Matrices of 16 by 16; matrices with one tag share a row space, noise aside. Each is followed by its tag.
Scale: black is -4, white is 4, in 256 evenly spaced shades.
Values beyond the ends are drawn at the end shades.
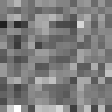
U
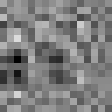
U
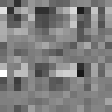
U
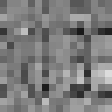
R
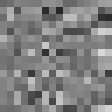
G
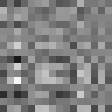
U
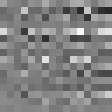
R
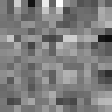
G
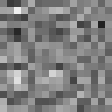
U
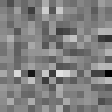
G
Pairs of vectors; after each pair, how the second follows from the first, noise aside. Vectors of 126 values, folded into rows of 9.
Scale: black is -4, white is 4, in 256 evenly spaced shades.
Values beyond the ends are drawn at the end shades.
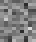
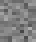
shrunk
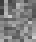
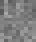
shrunk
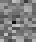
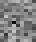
sign-scrambled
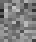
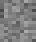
shrunk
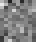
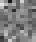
sign-scrambled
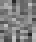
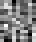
scaled up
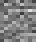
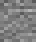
shrunk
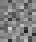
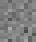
shrunk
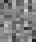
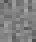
shrunk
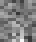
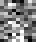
scaled up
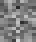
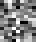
scaled up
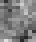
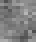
shrunk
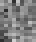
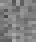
shrunk
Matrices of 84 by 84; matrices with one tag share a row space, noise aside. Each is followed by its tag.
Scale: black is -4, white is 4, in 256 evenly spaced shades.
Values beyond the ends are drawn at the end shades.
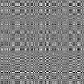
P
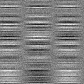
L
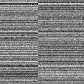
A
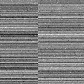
A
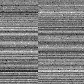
A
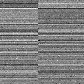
A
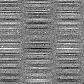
L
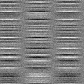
L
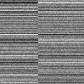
A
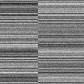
A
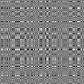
P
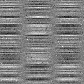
L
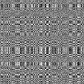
P
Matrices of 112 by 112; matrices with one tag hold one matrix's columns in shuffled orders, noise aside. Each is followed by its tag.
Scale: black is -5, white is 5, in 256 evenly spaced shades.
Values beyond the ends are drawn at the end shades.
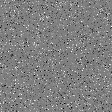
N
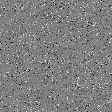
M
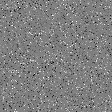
M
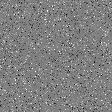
N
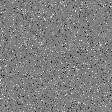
N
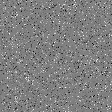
M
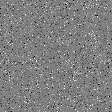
M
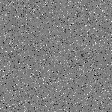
N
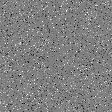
N
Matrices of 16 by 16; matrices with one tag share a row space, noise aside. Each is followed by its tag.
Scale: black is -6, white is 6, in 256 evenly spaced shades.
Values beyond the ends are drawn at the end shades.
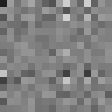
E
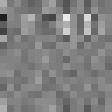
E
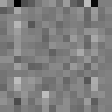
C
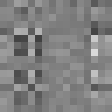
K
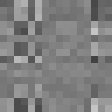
K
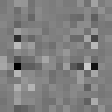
C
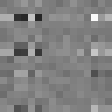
K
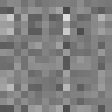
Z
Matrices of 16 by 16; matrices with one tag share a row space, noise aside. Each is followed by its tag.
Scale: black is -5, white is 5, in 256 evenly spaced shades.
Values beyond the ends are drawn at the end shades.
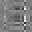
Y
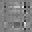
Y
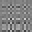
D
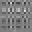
D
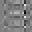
Y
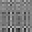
D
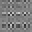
D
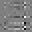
Y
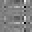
Y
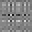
D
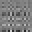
D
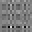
D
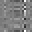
Y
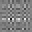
D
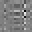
Y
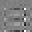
Y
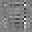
Y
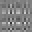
D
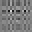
D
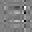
Y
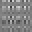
D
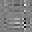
Y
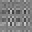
D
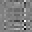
Y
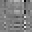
Y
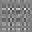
D
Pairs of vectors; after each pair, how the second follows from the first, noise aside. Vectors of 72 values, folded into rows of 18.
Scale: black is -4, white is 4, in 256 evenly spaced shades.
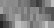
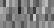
shuffled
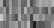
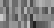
copied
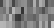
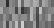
shuffled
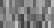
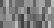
copied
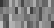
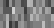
shuffled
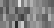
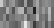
shuffled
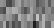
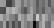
copied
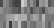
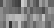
copied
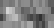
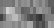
copied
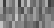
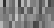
copied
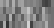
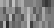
copied
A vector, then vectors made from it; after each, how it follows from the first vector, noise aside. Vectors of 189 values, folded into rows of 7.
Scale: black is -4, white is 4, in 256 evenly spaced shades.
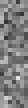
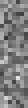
copied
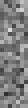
reversed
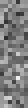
copied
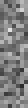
reversed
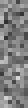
copied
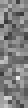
copied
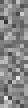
sign-scrambled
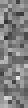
copied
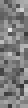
reversed
